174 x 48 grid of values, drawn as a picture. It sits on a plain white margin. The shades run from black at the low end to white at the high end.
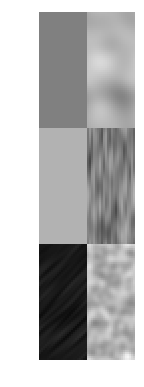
The table splits into 3 rows of 2 panels. Panel 1,1: middling, flat. Panel 1,2: high, smooth. Panel 2,1: high, flat. Panel 2,2: middling, streaked downward. Panel 3,1: very low, slanting up to the right, faint in contrast. Panel 3,2: high, blotchy.
